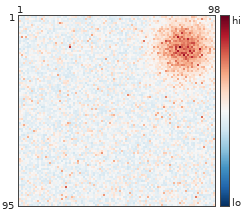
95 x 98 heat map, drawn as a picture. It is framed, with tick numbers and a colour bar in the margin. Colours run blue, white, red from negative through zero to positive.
Mirror symmetry: none. Histogram: skewed, a long tail of high values. Average level on the scale: 50%. Bumps: one, in the top right.
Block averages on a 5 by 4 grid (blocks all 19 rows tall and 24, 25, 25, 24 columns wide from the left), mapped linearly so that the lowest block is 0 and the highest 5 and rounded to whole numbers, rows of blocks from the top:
0 0 1 5 / 0 0 1 3 / 0 0 0 0 / 0 0 0 0 / 0 0 0 0
